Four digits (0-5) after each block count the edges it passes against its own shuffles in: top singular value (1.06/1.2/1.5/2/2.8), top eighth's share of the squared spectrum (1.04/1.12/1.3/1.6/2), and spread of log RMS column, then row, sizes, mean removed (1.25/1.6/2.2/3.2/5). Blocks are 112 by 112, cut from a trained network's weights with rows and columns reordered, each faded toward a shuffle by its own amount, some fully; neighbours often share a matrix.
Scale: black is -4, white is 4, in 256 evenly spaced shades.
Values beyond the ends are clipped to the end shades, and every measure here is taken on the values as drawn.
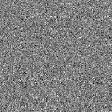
3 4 2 2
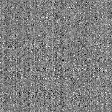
3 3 0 3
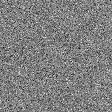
0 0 0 0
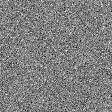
2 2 0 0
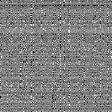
4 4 4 2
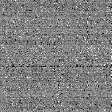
3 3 2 2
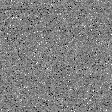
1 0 0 0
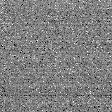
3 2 1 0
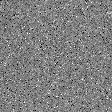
0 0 0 0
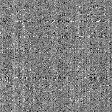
3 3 1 3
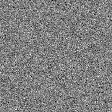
2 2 0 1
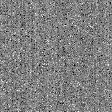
2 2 0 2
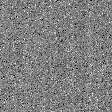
1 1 0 0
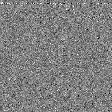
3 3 1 1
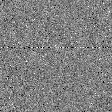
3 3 0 1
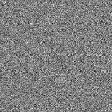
3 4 0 2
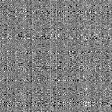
3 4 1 4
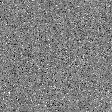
0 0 0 0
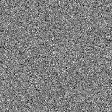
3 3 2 1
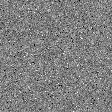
0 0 0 0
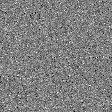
1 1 0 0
